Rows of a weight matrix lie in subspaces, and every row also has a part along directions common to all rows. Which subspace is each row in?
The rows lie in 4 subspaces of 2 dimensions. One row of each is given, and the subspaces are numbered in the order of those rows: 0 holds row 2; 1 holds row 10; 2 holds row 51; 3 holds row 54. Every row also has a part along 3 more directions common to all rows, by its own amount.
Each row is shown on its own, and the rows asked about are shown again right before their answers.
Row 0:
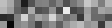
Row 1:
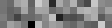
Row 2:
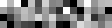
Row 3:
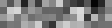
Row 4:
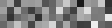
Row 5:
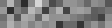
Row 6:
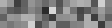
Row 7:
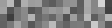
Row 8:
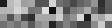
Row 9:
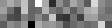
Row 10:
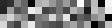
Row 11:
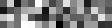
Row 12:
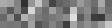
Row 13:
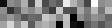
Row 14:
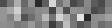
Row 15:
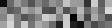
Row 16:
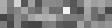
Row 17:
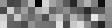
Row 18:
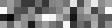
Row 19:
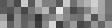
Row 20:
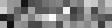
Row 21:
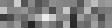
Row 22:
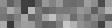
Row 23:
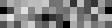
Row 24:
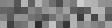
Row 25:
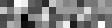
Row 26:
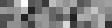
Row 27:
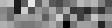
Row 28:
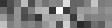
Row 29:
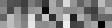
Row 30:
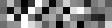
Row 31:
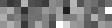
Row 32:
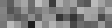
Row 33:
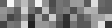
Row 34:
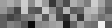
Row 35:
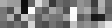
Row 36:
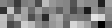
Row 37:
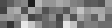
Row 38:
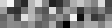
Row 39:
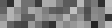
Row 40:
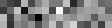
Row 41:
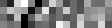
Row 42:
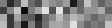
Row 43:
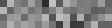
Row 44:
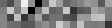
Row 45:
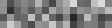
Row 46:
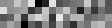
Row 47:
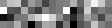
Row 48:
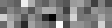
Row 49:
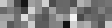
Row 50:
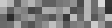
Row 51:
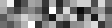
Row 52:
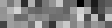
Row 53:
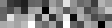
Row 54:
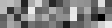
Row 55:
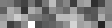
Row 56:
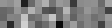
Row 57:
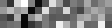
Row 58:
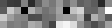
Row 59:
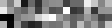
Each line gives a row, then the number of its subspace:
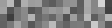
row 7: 1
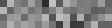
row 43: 2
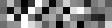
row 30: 3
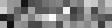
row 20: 0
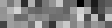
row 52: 1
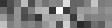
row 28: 1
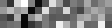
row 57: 3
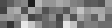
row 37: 3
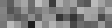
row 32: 2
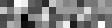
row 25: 3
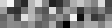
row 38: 3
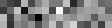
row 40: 1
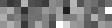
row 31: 0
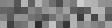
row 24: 1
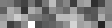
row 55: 2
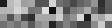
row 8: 2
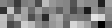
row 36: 3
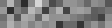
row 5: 3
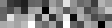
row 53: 2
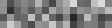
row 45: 2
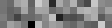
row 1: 2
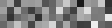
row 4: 1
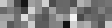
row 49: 3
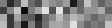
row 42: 1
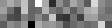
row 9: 2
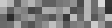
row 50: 1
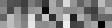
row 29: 2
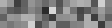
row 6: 2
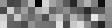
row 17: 3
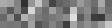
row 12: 3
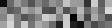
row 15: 1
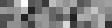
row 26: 3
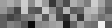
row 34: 2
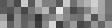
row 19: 1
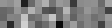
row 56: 0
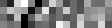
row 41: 3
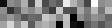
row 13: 1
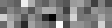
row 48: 0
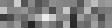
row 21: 0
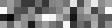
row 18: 0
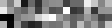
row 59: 0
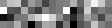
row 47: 0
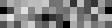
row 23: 0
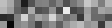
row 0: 0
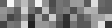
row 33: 2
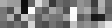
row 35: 3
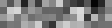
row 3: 1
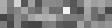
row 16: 0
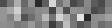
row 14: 2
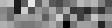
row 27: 3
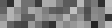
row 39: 1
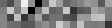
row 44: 3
